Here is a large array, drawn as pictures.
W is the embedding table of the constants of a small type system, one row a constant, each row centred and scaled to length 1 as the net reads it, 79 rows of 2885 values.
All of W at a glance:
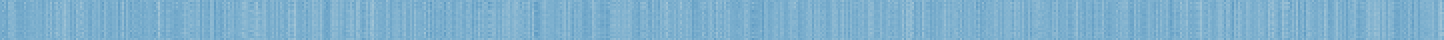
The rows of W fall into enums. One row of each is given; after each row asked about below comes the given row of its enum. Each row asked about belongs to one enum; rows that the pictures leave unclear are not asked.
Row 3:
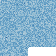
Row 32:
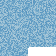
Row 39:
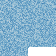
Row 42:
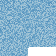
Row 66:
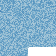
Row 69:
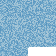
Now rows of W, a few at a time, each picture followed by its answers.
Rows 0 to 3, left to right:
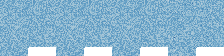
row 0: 32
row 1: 32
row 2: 32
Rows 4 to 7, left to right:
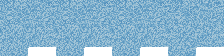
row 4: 42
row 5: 42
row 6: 42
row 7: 66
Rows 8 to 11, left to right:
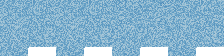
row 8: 32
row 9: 32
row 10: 42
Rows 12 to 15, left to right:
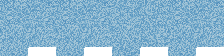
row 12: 42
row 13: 42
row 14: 32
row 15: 42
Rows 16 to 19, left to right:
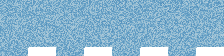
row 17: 32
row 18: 42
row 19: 66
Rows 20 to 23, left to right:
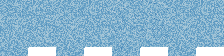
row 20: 69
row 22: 39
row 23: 32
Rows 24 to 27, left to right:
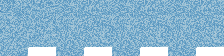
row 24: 66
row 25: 69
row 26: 69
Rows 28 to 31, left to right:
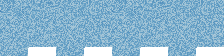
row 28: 66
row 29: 32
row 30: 66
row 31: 32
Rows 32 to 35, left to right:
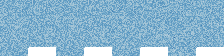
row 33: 69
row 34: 66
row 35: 3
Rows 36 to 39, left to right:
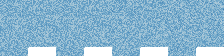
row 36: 69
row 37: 69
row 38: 66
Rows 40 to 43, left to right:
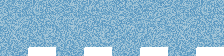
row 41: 69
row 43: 32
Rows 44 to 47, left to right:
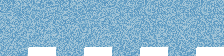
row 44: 66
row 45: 42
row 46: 32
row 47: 32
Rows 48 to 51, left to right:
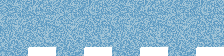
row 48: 69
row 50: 69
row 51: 32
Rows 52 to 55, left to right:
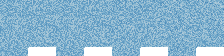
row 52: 69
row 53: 69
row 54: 42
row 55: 39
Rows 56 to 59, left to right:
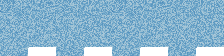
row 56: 66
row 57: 69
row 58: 66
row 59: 32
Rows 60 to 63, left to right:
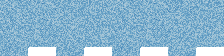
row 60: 39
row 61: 32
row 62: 39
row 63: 66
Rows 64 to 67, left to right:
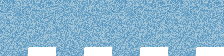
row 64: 66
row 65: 69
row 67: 66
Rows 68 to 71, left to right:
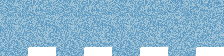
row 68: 69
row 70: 69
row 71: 66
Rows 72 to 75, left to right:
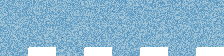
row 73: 3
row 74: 66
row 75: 42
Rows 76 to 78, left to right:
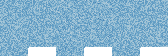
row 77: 39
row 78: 69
